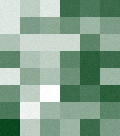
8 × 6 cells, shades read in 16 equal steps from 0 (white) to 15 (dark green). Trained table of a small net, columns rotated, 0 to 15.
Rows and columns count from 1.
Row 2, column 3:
7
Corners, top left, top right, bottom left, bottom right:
2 12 15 8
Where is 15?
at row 8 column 1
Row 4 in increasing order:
4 5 10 10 12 13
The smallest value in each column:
2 1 0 3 6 6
